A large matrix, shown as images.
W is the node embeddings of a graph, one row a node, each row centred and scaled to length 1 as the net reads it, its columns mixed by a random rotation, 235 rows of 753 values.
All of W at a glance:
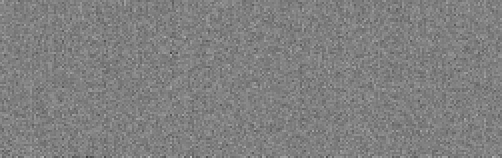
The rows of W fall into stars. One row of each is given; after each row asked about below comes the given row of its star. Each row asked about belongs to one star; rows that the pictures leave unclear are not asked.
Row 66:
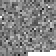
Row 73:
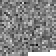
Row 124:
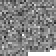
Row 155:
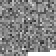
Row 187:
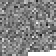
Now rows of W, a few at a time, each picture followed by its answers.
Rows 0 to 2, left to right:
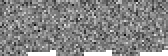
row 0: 66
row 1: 73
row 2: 187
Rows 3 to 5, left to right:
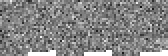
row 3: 66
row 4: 187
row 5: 187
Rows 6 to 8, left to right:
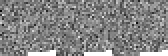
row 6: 66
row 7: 187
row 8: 155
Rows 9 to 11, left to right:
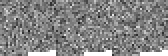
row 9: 73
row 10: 124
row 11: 187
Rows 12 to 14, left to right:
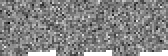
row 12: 124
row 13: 66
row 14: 66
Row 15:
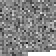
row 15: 66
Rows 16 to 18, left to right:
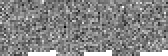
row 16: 66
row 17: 124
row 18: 187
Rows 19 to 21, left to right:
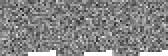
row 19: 73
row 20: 124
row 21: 66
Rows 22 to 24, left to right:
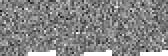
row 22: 66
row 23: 155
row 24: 187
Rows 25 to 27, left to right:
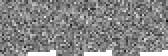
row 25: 155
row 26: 73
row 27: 73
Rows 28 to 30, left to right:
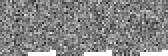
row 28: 73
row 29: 66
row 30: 73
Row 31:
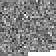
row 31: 73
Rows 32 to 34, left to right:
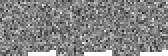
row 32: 187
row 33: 124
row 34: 155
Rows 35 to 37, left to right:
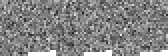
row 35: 187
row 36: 66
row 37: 124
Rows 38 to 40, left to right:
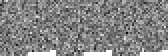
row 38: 66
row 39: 155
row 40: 66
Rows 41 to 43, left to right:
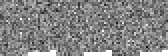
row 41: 155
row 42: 66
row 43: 124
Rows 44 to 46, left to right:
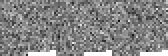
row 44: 187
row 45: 66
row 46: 124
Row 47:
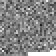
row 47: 187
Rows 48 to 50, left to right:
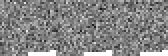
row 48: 187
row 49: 66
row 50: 73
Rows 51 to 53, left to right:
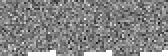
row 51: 73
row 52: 155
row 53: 187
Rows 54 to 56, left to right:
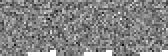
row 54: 73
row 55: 66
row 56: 66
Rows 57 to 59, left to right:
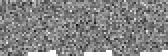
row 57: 66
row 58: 155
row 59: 155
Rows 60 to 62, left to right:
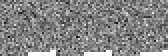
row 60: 124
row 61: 124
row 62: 124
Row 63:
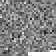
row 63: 187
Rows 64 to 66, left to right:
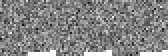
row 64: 124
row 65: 73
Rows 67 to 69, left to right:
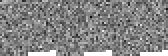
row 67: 187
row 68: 124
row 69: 73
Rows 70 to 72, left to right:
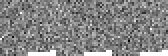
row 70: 155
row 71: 124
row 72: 155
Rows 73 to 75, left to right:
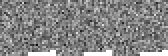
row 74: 155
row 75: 73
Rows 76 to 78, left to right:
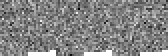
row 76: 155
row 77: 66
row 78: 73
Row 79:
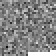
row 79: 73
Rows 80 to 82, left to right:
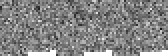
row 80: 73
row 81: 124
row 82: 124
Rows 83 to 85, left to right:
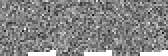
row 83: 187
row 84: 73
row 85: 187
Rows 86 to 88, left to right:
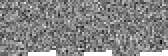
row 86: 187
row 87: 155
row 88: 66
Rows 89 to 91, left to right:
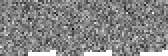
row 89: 73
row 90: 66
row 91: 124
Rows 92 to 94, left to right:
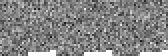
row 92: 73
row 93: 187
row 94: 66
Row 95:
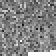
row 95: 124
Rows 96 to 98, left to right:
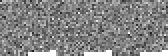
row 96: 73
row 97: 73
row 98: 187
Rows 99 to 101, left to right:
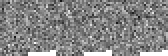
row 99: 73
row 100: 124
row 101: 124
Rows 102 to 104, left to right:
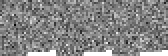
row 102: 66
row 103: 155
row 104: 73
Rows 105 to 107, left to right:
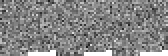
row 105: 155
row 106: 187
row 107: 187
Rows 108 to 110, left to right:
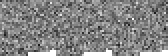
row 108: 187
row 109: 66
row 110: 187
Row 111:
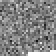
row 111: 66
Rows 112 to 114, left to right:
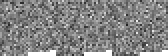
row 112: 124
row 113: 73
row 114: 66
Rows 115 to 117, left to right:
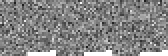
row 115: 66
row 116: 187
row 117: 155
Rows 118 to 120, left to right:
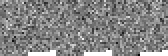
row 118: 73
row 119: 124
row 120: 73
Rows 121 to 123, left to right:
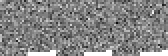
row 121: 155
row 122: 187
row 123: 124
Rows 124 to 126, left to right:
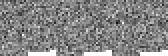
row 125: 66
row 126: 124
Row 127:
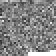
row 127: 66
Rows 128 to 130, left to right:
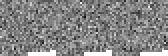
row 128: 155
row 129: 124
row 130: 124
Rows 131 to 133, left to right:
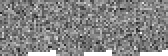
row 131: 124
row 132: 155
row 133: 155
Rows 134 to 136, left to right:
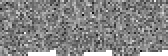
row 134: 73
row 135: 155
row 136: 66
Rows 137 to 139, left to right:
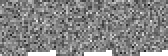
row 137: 155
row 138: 124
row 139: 73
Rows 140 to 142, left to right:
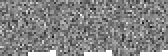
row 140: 187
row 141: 73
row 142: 155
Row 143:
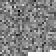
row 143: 124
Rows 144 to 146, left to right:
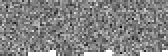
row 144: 187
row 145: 66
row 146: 73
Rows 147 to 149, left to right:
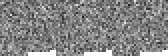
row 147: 73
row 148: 124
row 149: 73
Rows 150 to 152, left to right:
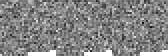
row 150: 155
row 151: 187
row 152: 155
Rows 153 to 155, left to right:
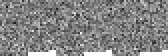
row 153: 187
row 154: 73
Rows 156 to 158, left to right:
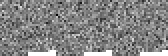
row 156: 187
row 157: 66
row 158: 66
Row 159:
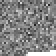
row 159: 66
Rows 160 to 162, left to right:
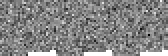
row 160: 187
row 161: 155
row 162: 73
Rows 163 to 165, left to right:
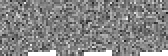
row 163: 187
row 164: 155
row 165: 73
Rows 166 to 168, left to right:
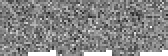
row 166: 124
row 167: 124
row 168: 124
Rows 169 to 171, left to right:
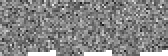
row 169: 155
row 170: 66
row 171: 73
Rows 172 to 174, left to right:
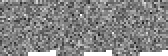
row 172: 73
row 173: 73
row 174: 155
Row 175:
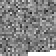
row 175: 155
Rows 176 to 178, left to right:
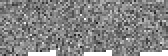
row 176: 73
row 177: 155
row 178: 187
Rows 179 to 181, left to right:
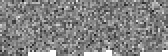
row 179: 187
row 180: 187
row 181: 66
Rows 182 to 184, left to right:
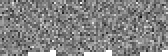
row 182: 155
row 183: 187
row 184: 124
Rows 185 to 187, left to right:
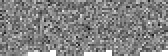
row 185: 66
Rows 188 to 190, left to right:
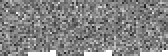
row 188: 73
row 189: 73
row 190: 124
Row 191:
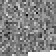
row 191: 187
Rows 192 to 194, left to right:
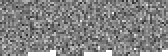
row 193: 66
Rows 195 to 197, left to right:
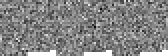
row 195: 155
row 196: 155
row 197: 155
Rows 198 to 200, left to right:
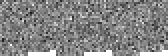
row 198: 155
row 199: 73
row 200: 66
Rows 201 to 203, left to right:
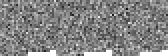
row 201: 155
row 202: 73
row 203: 66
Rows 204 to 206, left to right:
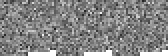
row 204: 187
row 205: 187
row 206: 73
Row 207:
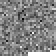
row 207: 124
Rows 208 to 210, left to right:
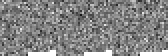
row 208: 187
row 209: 124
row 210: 73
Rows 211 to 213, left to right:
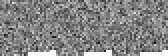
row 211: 187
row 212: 155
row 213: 155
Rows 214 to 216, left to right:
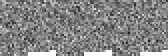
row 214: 187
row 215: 124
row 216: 66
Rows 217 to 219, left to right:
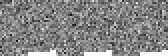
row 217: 155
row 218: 73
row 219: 187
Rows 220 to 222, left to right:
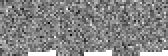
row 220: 124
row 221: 124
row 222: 66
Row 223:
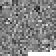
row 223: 73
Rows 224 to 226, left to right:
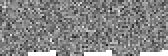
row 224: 187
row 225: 187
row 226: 155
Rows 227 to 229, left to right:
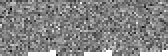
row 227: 155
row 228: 187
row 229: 73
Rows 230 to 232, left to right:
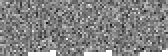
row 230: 187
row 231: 66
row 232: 155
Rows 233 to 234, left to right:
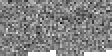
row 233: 155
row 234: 124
